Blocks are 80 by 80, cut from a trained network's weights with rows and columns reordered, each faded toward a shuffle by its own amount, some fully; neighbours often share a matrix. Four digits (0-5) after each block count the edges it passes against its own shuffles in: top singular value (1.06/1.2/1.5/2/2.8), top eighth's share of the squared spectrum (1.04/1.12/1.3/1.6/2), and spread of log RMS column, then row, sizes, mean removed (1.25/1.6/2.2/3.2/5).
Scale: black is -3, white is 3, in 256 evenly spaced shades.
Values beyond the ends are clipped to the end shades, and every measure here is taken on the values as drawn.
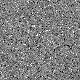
0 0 0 0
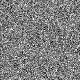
2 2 0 1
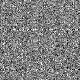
3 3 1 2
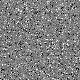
0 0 0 0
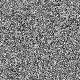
0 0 0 0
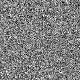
2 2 0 1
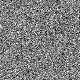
1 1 0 0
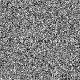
2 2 0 1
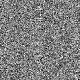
2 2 0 1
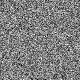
1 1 0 0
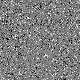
2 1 0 0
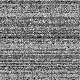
4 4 0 2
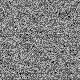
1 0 0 0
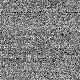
2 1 0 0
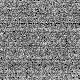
3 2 0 1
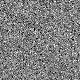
1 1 0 0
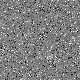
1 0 0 0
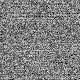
2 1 0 0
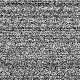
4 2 0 1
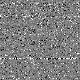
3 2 0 2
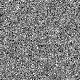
1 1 0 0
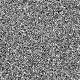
0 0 0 0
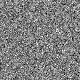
0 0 0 0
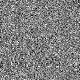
2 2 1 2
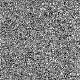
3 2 1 2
